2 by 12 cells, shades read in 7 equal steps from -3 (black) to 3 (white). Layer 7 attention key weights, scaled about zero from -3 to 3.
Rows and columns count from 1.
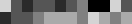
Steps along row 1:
down down up same down up up down same up down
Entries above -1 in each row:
3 9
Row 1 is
2 -1 -2 -1 -1 -2 -1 0 -3 -3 2 -1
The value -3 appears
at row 1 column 9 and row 1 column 10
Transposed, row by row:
2 -2 / -1 -1 / -2 -1 / -1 0 / -1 1 / -2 1 / -1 1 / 0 0 / -3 2 / -3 1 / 2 0 / -1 1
